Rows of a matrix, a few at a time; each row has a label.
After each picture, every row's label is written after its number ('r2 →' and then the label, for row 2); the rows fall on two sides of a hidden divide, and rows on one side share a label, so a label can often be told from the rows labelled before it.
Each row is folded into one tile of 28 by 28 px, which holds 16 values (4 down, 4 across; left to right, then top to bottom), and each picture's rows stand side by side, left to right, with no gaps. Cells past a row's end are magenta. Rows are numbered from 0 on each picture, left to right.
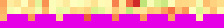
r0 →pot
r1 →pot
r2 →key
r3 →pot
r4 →pot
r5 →key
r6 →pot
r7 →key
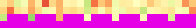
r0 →key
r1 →pot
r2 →pot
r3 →key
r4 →key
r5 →key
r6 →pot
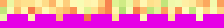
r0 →key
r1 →pot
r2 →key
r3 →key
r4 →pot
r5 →pot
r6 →key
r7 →key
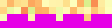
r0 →pot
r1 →key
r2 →key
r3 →key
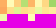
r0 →pot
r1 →pot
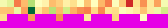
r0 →pot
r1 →key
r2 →pot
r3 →pot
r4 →pot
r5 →pot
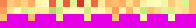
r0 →pot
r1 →key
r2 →key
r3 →key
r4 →pot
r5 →key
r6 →key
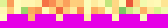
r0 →key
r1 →pot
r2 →pot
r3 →key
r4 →pot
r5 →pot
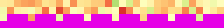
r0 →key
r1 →key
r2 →pot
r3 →pot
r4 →key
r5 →pot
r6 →key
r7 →pot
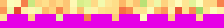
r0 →pot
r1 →key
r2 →pot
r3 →key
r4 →key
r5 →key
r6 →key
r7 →key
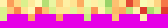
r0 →key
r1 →key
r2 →pot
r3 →key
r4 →pot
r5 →pot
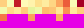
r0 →pot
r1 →key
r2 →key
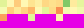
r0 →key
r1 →pot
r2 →pot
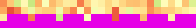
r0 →key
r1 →key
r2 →key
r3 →pot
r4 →pot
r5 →key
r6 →pot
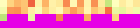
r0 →key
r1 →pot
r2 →key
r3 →key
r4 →key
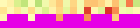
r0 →key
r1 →pot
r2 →pot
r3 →pot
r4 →pot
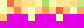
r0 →key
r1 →key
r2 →pot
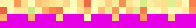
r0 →pot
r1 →key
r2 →pot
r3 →pot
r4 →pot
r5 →pot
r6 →key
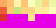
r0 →pot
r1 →pot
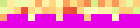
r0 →key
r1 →key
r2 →key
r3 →pot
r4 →key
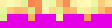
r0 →key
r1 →key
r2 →key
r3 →pot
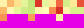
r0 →pot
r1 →key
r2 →pot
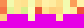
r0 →pot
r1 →key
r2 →pot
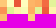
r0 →pot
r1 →pot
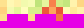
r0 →pot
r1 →key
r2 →pot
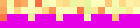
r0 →pot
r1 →key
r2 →key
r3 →key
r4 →key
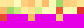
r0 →pot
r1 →pot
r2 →pot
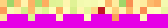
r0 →pot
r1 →pot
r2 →pot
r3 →key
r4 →pot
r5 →pot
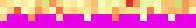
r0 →key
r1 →key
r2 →pot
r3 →key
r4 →pot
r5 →key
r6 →pot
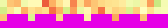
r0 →key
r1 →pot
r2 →pot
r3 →key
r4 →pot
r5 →key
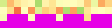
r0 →key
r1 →pot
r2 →pot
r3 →pot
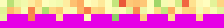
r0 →key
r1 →pot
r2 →pot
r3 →pot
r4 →key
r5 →key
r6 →pot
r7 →key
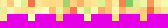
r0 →key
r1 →pot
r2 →key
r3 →key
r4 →key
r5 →key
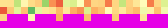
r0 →pot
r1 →key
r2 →pot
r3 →key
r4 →pot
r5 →key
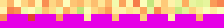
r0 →key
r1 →pot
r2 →key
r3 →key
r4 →key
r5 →pot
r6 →pot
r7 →pot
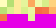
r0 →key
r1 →key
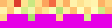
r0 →pot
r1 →key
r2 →key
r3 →pot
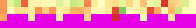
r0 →pot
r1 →key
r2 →key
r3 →pot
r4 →pot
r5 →key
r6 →pot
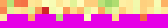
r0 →pot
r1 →key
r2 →key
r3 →key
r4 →key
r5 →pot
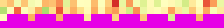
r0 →key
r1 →pot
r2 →pot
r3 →key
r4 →pot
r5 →key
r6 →pot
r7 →key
